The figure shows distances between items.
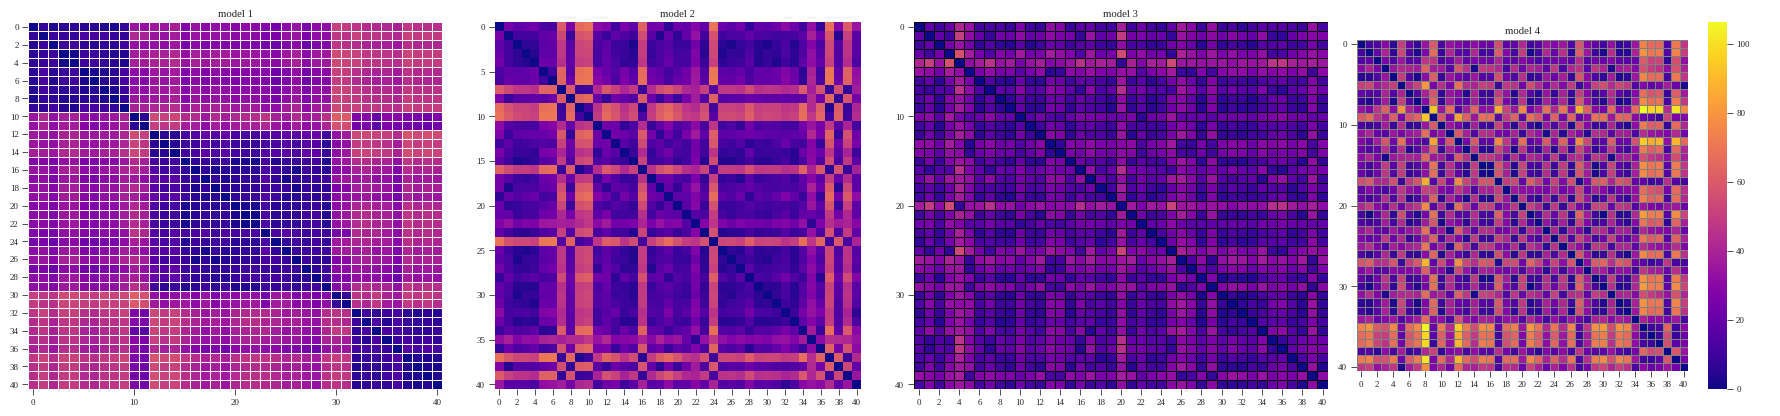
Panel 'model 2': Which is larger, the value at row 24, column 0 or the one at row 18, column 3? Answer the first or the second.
the first
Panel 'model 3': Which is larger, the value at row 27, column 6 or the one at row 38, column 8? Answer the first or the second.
the first
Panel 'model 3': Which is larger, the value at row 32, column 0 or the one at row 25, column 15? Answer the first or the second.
the second
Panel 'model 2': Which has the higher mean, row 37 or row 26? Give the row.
37
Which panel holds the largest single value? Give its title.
model 4
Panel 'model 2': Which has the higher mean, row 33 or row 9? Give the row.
9
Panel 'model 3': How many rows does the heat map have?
41
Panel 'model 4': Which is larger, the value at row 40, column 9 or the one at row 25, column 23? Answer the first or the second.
the first
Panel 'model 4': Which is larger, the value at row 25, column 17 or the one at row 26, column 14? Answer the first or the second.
the second
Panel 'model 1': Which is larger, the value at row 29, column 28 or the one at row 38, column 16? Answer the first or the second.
the second
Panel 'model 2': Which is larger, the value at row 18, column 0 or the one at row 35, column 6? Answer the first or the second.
the second
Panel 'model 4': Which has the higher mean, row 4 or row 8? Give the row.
8
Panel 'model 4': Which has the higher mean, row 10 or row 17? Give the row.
17
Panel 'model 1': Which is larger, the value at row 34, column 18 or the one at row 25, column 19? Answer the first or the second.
the first
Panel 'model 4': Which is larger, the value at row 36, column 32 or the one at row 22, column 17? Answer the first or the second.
the first
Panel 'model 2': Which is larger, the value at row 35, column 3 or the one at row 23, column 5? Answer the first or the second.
the first
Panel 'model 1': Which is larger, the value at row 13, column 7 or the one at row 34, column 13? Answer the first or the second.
the second
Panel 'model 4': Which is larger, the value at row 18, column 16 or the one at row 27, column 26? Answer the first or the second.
the second
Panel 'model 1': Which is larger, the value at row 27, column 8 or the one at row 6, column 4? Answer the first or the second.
the first
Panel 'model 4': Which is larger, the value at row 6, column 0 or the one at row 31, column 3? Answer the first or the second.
the first
